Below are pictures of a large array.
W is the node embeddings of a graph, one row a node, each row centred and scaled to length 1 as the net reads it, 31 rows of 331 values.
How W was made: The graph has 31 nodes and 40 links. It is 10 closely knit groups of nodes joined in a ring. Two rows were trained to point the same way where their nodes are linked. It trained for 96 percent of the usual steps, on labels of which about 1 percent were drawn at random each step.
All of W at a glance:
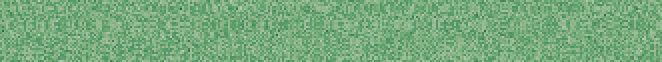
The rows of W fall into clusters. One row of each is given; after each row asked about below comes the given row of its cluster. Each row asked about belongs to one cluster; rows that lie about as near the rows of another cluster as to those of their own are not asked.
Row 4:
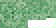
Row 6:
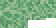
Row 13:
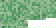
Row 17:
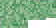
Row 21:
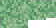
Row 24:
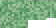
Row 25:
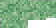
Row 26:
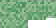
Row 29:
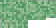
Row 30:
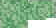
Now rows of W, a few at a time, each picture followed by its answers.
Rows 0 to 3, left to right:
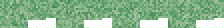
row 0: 17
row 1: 21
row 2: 26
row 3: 4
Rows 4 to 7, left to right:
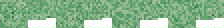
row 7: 30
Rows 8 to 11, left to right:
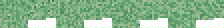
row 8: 29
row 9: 17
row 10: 13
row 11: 6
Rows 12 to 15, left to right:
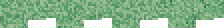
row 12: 6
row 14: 6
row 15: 29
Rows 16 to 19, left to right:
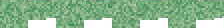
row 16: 25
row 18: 25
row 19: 21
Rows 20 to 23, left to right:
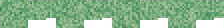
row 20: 24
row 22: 30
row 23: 26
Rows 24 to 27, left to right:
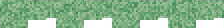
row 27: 24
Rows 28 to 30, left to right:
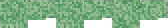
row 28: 13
